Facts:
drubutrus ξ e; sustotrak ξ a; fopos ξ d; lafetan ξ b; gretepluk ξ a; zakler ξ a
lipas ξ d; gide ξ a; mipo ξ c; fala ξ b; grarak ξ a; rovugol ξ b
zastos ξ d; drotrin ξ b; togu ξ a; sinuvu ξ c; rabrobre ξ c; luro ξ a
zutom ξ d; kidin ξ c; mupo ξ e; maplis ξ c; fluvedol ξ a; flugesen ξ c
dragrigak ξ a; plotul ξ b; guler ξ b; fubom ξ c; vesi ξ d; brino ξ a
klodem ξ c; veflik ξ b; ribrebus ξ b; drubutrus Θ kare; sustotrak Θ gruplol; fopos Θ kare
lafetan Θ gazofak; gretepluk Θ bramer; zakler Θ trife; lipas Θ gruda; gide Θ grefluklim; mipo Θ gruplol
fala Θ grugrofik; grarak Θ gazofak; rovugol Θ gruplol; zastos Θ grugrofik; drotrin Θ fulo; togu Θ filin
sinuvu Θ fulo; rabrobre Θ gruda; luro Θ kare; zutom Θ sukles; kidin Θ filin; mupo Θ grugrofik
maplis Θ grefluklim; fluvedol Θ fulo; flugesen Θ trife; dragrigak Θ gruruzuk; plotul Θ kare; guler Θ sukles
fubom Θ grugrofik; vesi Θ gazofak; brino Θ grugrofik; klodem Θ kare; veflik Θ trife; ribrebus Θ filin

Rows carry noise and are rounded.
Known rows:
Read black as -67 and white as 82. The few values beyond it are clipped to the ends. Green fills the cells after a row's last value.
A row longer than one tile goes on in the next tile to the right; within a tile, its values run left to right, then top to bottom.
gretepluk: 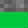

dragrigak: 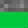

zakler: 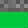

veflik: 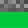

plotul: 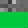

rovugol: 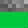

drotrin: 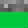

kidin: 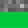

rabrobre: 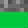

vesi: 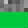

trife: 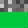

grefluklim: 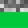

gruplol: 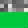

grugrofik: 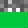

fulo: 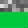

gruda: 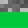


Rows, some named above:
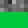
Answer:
luro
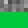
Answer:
vesi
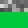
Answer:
fulo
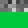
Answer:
kare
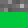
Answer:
ribrebus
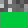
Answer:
trife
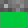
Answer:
fluvedol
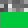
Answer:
gruplol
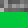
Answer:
grarak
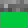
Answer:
drotrin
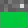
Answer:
togu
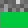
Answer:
maplis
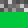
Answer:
filin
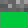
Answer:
mipo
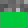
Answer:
zastos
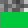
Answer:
sukles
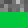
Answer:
gide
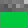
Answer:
rovugol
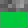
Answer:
sustotrak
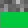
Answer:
gide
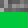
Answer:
grarak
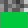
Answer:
sukles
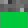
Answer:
lipas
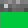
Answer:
sinuvu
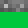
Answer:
fluvedol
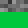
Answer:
drubutrus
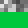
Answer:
gazofak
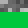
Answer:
gruda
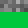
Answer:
fubom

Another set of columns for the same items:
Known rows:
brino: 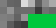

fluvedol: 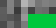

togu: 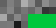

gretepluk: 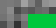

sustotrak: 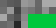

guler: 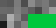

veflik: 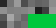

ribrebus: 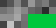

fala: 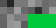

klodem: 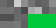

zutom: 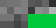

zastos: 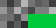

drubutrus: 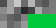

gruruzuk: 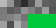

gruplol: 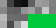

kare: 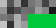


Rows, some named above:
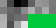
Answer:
gruplol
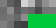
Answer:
brino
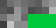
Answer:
lafetan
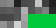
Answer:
fulo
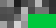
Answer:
fulo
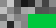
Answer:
trife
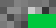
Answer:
kidin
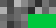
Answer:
fopos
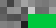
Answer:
fubom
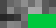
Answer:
sinuvu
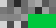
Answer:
grugrofik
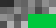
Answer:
rovugol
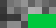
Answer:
sinuvu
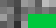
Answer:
sustotrak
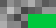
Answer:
mupo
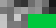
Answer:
filin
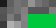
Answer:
drotrin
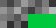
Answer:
zastos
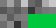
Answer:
grarak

